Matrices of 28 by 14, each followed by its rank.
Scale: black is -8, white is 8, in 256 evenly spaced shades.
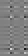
one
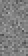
full rank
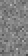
full rank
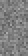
full rank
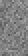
full rank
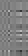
one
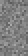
full rank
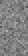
full rank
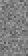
full rank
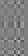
one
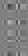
one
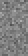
full rank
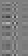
one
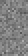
full rank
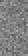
full rank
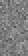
full rank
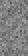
full rank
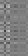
one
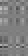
one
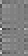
one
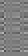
one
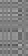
one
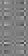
one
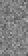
full rank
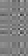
one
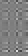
one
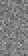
full rank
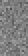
full rank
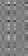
one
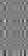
one
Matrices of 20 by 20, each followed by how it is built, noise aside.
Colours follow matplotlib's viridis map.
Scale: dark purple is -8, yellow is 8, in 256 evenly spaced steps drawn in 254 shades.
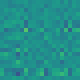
low rank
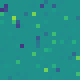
sparse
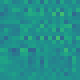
low rank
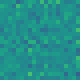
low rank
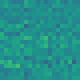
low rank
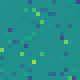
sparse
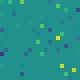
sparse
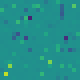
sparse
